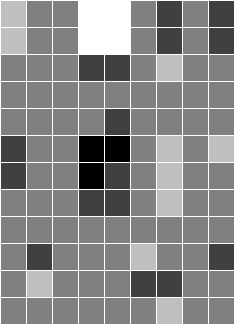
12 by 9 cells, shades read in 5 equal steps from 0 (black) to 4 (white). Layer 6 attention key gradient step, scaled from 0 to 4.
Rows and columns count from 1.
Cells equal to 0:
3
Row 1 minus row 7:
2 0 0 4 3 0 -2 0 -1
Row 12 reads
2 2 2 2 2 2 3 2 2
